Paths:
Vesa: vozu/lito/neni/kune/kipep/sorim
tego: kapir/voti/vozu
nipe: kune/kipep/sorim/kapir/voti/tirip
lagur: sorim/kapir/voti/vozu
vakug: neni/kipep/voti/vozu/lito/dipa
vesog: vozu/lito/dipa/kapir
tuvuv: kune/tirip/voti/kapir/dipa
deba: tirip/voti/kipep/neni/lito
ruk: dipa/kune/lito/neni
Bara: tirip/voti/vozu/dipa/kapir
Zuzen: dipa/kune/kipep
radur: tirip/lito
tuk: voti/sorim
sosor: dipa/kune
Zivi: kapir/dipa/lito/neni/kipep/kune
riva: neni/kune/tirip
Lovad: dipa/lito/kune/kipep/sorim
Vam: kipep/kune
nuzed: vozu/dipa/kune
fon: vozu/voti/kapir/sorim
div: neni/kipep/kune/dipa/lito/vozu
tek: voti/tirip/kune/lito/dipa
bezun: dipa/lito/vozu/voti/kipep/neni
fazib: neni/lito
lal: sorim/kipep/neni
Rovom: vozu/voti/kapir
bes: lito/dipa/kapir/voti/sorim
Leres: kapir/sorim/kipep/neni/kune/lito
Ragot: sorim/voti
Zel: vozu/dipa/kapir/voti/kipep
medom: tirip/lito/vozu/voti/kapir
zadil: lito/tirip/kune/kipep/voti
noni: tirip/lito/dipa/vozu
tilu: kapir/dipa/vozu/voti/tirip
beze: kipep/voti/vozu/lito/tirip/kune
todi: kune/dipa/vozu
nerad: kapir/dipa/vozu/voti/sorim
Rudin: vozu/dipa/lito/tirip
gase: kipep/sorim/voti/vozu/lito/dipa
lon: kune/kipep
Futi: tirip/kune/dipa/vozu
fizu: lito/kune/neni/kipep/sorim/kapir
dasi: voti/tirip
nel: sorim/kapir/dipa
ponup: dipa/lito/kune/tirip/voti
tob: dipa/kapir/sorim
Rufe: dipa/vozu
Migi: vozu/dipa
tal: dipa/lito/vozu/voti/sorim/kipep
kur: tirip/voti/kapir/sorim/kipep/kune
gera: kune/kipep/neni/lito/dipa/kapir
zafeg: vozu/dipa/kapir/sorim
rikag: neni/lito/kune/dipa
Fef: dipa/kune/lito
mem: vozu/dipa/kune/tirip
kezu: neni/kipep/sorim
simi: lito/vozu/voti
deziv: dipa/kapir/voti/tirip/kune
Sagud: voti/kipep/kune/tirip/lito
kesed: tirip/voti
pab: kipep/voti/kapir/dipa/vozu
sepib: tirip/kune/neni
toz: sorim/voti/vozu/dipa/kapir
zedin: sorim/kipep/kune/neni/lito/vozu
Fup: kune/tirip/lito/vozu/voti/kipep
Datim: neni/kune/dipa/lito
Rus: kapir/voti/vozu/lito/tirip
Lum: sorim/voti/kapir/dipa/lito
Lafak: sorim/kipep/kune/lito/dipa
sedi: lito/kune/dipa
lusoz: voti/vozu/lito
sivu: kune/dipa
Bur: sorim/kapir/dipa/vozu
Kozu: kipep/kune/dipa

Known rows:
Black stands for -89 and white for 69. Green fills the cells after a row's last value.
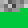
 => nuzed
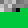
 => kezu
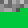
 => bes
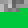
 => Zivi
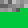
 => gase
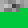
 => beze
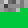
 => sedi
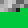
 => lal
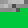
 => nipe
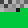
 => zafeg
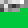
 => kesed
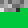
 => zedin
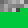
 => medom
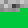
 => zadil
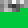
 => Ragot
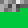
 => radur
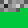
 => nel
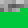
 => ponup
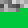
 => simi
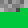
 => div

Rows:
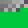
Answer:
Bara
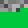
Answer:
vesog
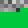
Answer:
nerad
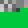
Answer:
Lovad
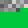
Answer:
pab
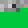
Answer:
kur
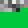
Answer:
tuk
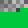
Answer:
toz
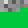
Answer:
rikag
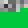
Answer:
sivu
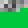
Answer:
sosor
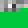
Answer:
Zuzen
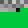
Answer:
fon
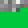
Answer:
Rudin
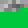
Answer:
Sagud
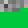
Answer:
Lafak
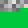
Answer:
Zel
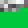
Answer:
dasi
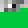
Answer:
Vam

